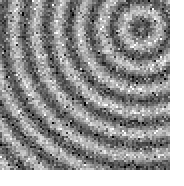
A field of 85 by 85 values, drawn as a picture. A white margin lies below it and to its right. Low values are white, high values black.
No row or column stands out. On average the colour sits 50% of the way up the scale. The values follow a bell shape. No overall slope runs across the table. Rings spread out from the top right.
